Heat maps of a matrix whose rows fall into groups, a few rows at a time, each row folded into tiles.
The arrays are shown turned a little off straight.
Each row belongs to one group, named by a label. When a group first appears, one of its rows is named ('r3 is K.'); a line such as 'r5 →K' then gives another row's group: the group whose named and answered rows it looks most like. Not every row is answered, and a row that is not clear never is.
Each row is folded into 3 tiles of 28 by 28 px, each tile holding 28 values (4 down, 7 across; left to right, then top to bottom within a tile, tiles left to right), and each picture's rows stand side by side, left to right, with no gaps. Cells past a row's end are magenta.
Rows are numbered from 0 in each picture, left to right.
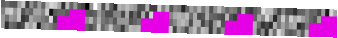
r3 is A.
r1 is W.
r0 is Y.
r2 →Y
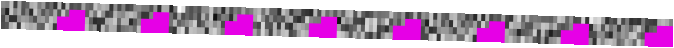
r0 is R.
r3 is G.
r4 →A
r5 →R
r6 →A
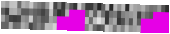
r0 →A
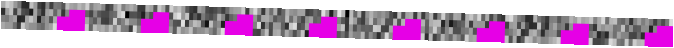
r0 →G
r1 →G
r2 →G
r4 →W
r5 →Y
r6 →G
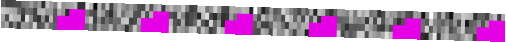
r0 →Y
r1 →W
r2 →G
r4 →A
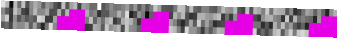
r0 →W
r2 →A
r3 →A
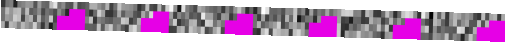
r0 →Y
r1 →W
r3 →R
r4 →G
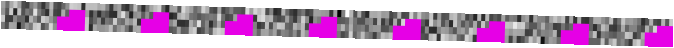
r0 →G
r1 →G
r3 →G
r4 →W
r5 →R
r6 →Y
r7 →W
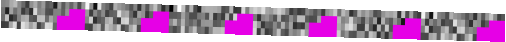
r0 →R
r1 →R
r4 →Y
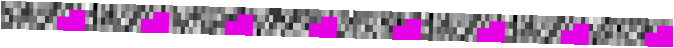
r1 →W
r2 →A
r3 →G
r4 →R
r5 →W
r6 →W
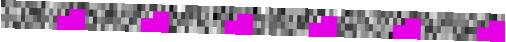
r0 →Y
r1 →W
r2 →R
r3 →W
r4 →R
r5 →A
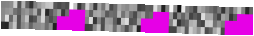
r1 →W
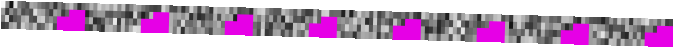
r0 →R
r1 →A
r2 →Y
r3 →G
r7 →Y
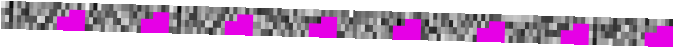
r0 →W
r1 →R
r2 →W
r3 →Y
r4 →R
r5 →R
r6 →A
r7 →G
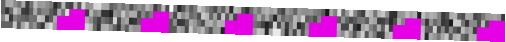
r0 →W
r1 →A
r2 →R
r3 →A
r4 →G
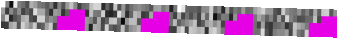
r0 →R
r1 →G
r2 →R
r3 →G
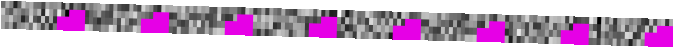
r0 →Y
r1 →A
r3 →Y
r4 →R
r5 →A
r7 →W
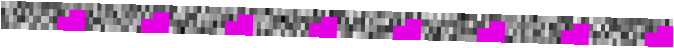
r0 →G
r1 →R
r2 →A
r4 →A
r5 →A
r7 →G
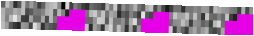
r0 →Y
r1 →Y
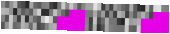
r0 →G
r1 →G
